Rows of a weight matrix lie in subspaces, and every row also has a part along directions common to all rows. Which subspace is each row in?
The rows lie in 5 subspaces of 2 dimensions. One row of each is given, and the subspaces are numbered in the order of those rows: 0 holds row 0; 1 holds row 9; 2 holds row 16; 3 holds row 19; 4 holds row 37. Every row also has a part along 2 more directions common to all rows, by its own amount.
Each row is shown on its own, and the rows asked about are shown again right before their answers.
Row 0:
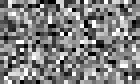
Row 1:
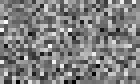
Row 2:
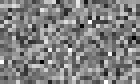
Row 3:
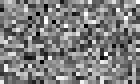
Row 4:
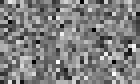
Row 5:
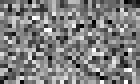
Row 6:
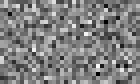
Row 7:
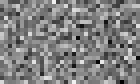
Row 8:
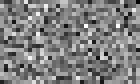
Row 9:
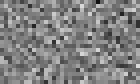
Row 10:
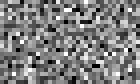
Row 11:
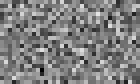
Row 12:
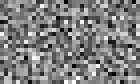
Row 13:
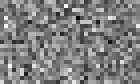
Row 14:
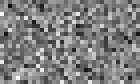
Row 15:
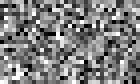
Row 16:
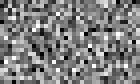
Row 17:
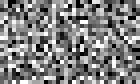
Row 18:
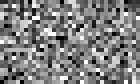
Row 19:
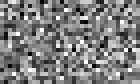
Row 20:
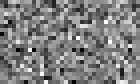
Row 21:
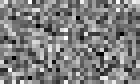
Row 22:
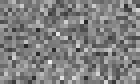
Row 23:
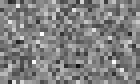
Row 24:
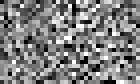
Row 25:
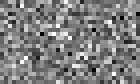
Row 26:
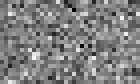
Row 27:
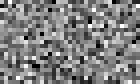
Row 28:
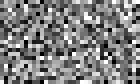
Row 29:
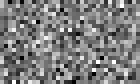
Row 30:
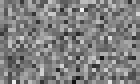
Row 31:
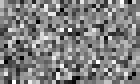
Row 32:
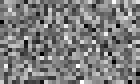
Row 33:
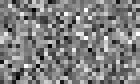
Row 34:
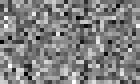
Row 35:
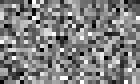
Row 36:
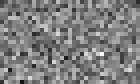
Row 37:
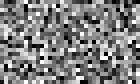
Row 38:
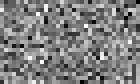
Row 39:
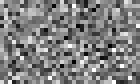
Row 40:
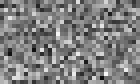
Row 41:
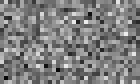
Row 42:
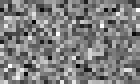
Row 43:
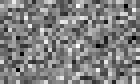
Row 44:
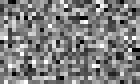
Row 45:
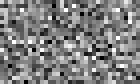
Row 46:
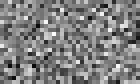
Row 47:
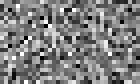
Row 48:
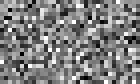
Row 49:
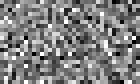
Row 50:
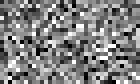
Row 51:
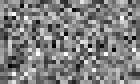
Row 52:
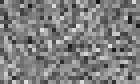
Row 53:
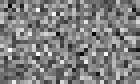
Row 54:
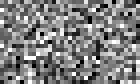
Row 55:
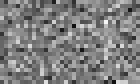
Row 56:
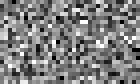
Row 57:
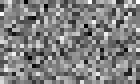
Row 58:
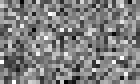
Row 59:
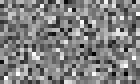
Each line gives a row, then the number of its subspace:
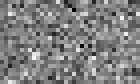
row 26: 0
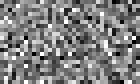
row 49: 4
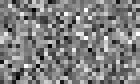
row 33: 2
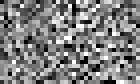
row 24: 1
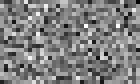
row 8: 4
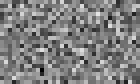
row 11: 1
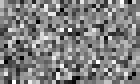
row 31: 0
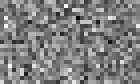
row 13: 2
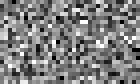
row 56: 3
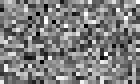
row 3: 4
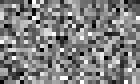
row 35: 2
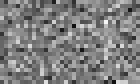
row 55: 1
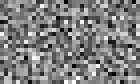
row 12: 0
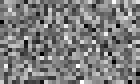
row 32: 4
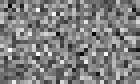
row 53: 3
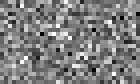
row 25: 0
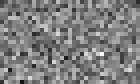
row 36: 2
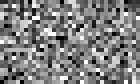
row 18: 2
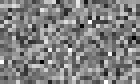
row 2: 3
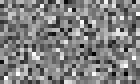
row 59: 0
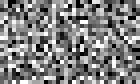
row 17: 3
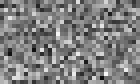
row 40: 2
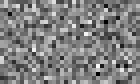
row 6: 1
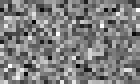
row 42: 2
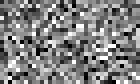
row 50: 1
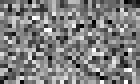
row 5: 2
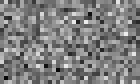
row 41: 3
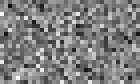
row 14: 2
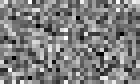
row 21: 2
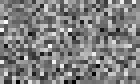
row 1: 0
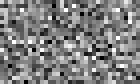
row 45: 1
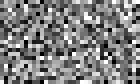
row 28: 4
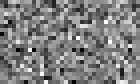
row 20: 1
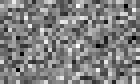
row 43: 3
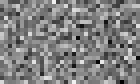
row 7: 1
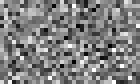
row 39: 1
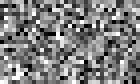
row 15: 2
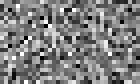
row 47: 4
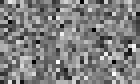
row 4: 0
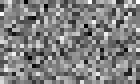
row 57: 4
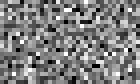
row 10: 3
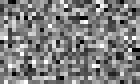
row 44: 3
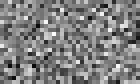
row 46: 4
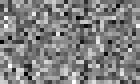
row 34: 2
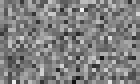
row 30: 0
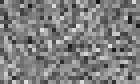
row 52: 1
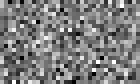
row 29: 0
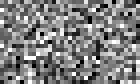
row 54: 4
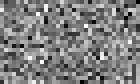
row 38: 4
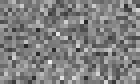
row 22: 3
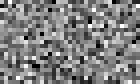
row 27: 4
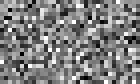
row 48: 3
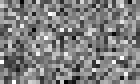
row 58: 0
